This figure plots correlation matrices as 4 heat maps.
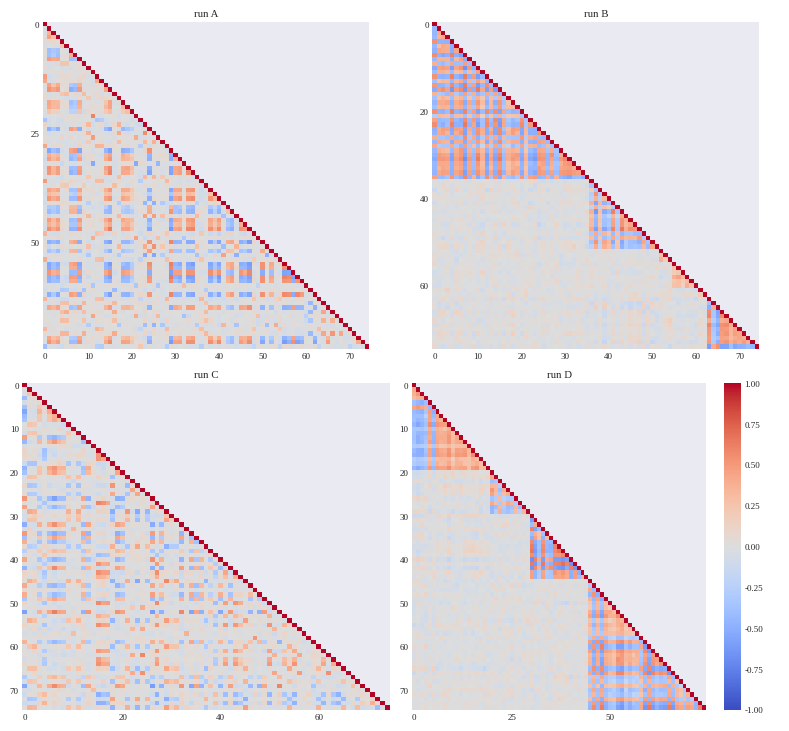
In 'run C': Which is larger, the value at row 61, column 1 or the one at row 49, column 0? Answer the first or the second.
the first
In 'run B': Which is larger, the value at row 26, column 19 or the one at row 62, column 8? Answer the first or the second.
the second
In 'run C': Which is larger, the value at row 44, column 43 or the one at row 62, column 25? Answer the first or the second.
the first
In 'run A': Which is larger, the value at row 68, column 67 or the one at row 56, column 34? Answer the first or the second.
the first
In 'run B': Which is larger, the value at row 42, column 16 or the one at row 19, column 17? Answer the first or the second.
the second
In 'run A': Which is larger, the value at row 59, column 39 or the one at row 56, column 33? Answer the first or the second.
the first
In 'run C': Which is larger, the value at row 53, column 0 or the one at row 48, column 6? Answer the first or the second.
the first
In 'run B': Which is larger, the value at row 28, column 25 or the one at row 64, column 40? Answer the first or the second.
the second
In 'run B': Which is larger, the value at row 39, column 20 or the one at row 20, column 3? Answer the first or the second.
the first
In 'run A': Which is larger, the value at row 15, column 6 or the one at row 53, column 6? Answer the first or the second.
the second
